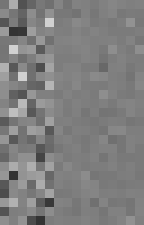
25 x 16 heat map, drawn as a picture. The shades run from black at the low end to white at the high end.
Calmest part: bottom right. Stripes: none. Histogram: heavy tails on both sides. Seam: vertical, 40% of the way across, the right part calmer. Slope: none. Mirror symmetry: none. Average level on the scale: 50%.
